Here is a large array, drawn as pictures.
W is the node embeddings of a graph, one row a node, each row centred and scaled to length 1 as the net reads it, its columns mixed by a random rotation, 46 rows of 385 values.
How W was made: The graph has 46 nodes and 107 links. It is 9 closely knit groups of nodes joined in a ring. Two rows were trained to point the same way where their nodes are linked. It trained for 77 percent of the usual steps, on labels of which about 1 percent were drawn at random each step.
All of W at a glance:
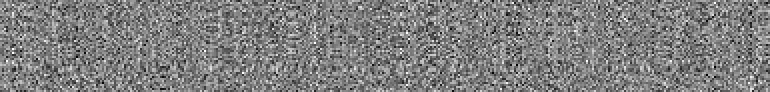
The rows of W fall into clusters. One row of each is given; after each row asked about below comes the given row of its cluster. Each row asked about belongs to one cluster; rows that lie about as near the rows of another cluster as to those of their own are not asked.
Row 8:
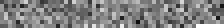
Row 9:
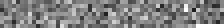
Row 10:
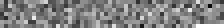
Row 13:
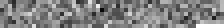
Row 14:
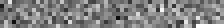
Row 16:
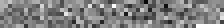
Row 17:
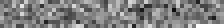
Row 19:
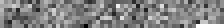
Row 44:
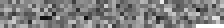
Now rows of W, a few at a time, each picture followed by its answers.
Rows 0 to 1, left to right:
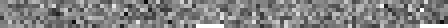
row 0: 16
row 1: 9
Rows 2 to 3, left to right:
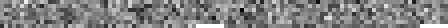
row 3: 19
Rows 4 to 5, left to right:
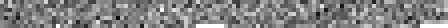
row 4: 10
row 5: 13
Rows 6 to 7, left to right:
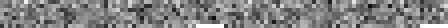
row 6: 17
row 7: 17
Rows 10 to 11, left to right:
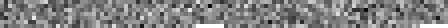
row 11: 17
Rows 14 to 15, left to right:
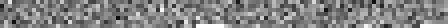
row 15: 13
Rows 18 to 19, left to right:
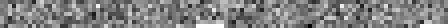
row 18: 13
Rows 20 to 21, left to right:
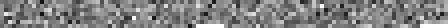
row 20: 10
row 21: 13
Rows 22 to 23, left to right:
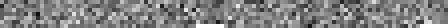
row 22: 9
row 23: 19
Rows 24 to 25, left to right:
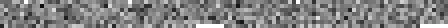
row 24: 17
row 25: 8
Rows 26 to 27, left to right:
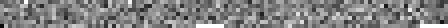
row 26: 17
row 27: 9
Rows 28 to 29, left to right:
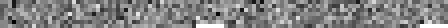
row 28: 13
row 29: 19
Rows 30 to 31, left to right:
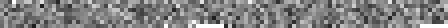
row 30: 17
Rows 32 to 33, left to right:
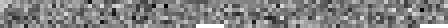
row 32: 16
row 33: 44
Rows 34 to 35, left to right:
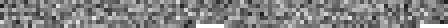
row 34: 9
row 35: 9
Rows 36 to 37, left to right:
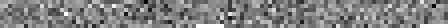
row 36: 16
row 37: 10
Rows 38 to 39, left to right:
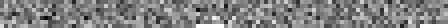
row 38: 44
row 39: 14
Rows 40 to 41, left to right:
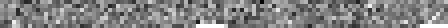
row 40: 19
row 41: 19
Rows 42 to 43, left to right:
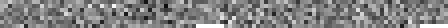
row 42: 16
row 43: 14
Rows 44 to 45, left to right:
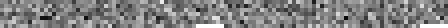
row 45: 8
